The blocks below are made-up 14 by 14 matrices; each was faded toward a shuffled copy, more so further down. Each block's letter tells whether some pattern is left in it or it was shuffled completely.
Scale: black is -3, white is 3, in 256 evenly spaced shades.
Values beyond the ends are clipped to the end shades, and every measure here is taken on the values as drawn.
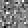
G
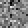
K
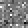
G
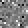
G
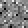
G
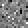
G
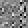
K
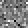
G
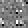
K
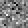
G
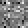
K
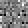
K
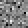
G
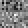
K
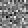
G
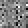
K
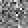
G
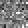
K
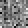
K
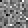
G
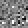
K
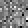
K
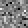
G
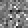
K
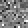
G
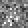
G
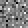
G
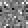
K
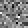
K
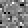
K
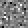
G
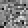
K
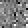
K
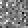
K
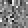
K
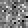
G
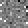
G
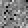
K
